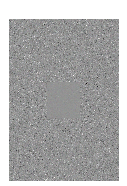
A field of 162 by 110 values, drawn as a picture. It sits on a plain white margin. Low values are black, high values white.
Histogram: heavy tails on both sides. Grain: fine. Mirror symmetry: none. Calmest part: centre. Slope: none. Odd patch: calmer, in the centre.
